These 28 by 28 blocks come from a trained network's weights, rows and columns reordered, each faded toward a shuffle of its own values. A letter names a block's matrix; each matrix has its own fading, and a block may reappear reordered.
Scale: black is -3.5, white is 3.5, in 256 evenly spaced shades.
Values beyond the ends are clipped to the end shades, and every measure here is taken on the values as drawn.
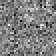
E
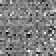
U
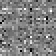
U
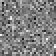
E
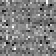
U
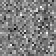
E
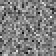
E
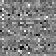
U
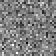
E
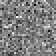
E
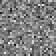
E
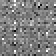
U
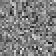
E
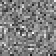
E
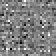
U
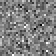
E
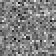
E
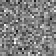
E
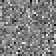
E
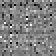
U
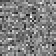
E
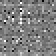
U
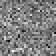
E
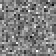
E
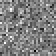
E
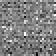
U
